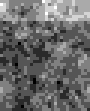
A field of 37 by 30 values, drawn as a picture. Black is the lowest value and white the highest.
Overall the values sit about 40% of the way up the scale. The top part is higher, up to a seam about 20% of the way down. The texture is blotchy.
